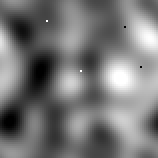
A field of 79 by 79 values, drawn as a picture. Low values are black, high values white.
The histogram is bell-shaped. The ninth with the highest average is the middle right. Four lone cells stand out: two far higher and two far lower than their neighbours.
